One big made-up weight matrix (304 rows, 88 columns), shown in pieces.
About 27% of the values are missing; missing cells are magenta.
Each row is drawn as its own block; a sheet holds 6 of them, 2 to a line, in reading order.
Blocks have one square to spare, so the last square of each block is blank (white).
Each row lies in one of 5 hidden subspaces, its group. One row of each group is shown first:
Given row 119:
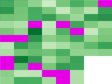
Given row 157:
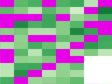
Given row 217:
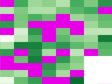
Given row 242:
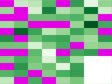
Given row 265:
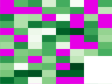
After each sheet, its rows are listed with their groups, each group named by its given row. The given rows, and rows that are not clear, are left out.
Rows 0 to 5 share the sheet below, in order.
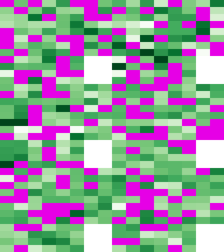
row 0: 157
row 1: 157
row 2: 217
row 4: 217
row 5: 217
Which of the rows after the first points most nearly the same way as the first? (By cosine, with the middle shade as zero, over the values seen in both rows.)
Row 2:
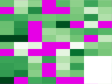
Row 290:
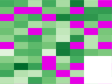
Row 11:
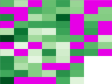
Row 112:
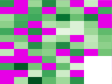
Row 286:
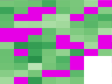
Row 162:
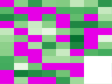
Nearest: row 11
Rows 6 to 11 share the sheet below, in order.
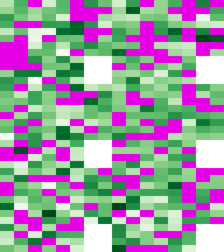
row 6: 265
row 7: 265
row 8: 265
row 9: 265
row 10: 242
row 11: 217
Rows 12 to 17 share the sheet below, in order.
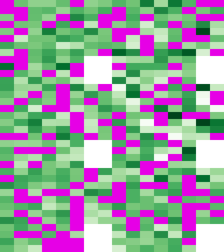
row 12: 157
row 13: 157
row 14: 265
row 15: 265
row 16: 157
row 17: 242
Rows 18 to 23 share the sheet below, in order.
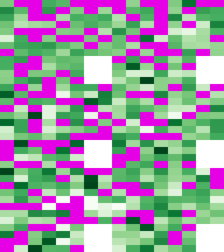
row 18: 217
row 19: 265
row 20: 119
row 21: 242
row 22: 265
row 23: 217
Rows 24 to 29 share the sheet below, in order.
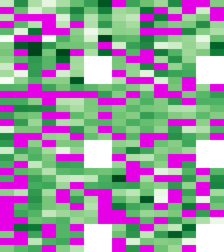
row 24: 217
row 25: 119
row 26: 157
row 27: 265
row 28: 119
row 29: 119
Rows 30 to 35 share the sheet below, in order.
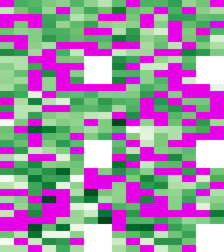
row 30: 217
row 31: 217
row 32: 217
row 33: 217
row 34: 119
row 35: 119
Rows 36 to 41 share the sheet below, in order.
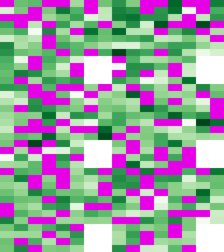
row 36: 119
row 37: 157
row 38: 119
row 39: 265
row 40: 265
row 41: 157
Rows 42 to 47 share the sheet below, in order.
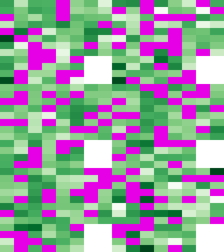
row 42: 217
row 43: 242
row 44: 265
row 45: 119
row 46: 119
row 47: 217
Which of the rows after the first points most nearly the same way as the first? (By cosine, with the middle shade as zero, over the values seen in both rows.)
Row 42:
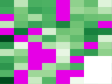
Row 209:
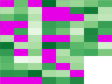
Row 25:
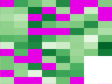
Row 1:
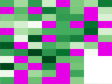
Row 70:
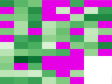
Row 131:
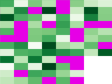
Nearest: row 209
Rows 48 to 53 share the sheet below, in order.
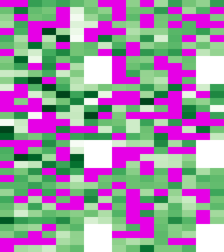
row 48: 265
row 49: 157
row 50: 119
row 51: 157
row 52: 157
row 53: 265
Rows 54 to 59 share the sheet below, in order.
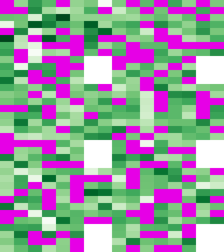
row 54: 217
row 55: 119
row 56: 157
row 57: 119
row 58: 242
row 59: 119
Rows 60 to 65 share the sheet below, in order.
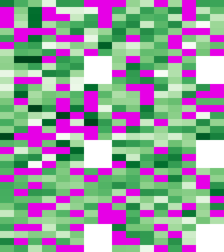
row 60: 119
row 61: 217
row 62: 265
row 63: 157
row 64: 157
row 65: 157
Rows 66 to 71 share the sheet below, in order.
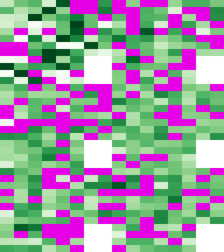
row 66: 157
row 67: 119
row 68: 217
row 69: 242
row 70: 119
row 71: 242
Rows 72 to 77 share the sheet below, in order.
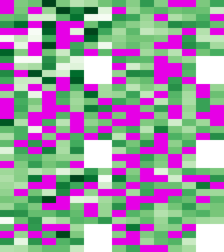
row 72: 119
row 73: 265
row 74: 242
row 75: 242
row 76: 157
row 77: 119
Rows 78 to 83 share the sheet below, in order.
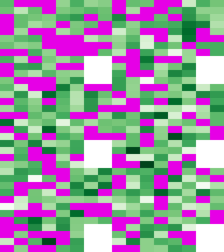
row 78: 265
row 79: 265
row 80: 242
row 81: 265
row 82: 217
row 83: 119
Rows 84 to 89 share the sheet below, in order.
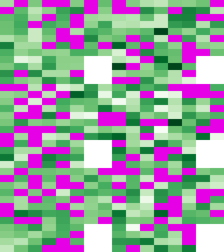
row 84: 119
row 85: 157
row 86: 157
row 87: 242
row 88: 217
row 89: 119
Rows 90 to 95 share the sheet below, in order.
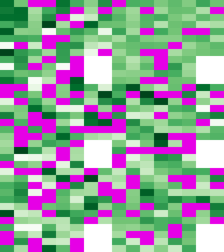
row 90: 157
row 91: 242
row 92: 265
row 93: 242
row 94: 119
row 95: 265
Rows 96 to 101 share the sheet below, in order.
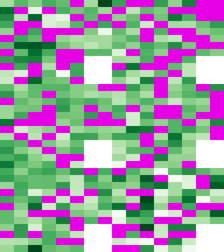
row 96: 217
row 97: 265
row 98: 217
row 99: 217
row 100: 265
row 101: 119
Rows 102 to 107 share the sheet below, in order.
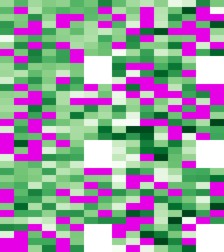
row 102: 217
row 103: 157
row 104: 119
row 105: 217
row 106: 157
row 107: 217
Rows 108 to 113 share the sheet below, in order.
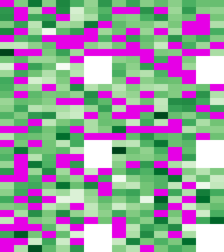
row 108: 157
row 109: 242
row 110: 265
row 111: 157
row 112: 265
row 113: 119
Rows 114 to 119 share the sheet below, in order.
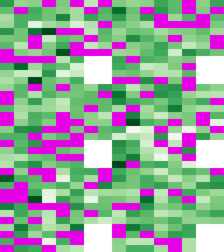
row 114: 265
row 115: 217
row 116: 217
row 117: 217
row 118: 119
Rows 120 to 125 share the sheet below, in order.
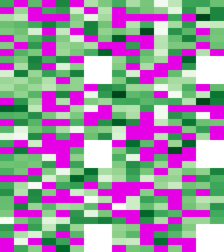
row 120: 119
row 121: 119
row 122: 217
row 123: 119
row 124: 157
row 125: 217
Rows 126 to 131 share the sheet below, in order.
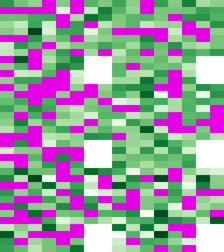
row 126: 119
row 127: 265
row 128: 157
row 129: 242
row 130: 242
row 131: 242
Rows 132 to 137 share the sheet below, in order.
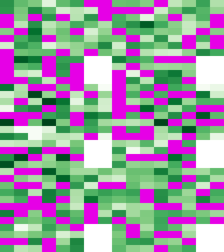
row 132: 119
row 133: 157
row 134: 217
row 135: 217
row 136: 119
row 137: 119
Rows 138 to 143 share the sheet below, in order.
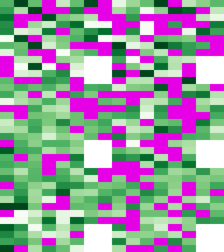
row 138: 242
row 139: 119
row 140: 242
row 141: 119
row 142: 217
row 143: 157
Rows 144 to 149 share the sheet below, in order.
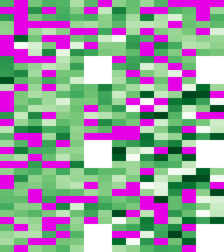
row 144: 217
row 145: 217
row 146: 217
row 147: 157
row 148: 265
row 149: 157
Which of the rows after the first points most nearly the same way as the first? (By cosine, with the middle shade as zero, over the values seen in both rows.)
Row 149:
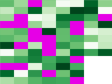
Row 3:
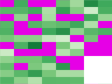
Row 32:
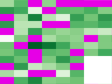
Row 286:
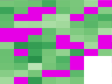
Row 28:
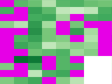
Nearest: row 286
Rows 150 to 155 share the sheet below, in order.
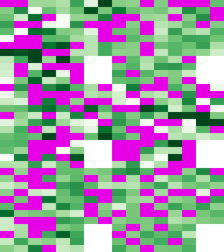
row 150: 217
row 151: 119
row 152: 119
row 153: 265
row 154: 157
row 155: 242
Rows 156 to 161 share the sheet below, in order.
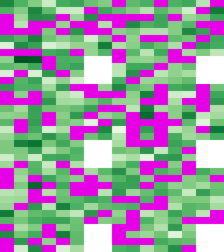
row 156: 119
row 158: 119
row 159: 119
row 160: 157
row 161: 157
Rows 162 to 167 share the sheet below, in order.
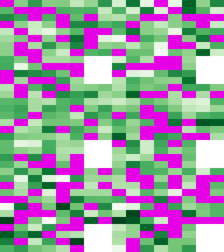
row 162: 265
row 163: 242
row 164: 119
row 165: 265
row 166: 242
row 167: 217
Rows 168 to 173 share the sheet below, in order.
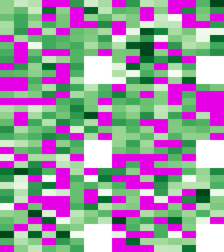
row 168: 242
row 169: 217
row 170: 157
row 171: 119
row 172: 242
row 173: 157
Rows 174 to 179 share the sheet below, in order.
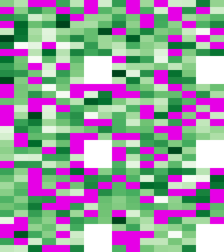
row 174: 217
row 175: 157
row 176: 119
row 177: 157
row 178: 265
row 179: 157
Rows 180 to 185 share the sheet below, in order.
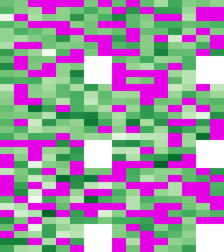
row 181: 242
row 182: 265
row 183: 157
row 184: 119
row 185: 217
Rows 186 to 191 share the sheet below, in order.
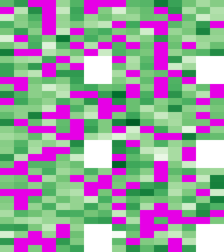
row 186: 242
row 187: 119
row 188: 119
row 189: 217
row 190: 157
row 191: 157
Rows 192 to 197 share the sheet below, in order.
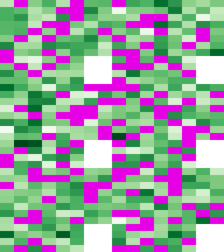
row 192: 119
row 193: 119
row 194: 119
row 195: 265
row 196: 157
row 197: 157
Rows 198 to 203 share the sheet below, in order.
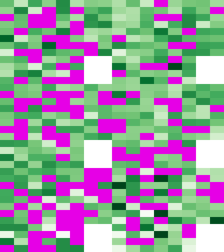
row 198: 242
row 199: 157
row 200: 157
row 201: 119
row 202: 157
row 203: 242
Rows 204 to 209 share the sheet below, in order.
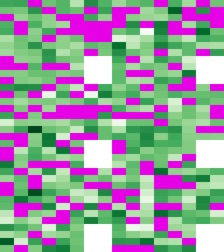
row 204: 242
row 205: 119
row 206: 242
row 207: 217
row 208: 157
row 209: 119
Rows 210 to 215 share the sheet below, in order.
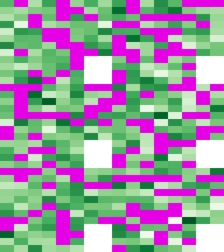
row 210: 157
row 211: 217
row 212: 242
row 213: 265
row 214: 157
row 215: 217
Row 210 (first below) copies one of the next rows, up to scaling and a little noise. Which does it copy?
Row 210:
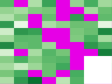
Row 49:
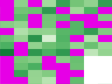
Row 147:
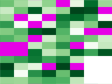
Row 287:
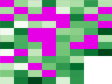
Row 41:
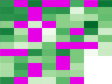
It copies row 287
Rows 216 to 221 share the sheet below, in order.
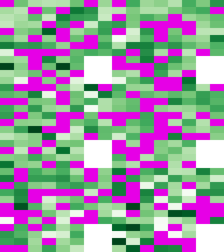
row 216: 157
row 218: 242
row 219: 265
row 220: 217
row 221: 157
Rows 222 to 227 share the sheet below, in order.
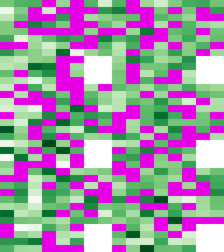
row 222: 217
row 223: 119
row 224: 157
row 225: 217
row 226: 119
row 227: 265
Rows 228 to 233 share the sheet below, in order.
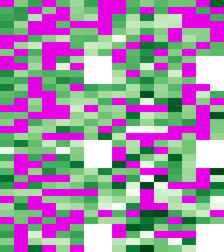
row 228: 157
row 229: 217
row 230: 157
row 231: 217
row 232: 217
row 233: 217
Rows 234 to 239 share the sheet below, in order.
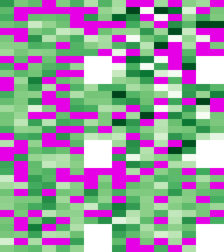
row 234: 265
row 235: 242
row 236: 157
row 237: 119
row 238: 119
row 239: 217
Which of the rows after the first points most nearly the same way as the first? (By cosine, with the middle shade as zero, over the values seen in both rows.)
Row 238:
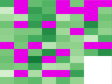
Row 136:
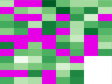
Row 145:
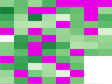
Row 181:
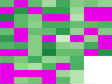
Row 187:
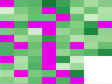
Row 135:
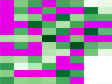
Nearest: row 187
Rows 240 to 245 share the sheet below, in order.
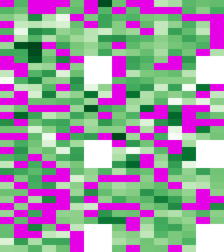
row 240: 217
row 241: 119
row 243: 265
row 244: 119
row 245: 265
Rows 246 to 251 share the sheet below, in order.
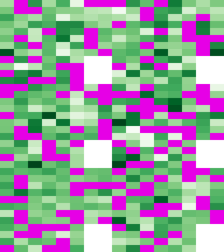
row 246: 265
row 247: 119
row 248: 265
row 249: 217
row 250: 157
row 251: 265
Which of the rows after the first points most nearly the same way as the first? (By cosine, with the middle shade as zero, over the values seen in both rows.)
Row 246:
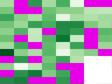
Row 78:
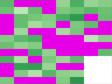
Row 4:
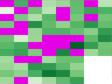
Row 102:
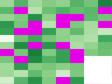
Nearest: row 4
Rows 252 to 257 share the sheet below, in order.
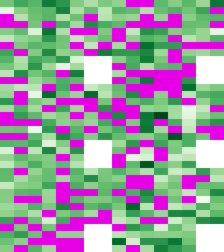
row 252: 119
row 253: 217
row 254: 242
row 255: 265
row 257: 157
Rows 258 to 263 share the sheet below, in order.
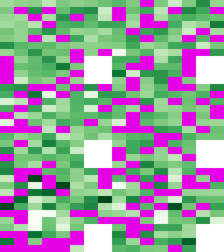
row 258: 157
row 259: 157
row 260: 242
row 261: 217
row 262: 217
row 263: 242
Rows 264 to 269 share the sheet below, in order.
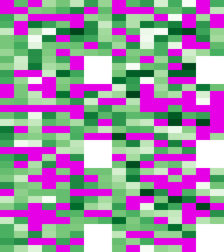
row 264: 265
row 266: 119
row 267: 265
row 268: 265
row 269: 265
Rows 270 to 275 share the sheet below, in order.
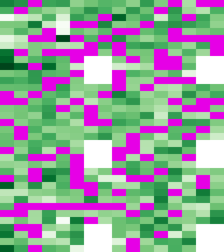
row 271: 242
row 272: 119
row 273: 119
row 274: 217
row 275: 119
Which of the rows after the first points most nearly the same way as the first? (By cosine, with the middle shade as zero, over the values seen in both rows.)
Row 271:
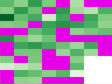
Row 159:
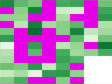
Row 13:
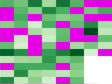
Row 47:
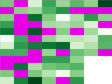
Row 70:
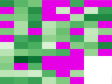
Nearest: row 13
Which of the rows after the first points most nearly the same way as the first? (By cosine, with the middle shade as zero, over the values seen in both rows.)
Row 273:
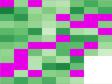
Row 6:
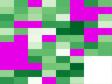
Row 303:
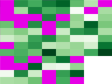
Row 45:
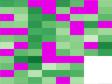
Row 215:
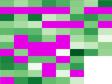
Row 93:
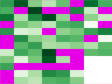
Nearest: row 215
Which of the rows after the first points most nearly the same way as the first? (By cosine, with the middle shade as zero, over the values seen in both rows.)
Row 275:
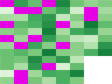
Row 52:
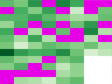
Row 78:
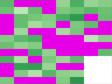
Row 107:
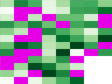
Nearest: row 52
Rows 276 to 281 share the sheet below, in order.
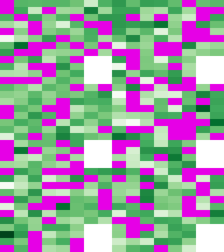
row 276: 217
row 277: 157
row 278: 265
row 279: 217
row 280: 242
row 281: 119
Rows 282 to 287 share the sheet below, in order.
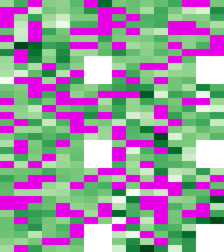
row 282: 217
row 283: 157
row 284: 157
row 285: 242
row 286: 217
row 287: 157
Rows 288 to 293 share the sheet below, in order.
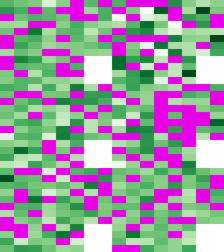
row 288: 119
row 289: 242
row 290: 265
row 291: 217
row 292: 119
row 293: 265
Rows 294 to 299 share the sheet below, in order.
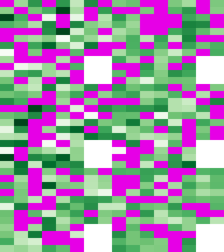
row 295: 265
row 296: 157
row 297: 157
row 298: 242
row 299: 242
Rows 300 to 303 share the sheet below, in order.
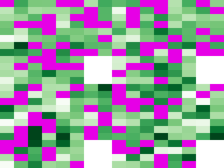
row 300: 217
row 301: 217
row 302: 217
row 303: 119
